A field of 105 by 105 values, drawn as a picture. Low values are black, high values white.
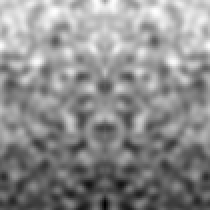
Mirror symmetry: left to right. Slope: up to the top. Grain: blotchy.
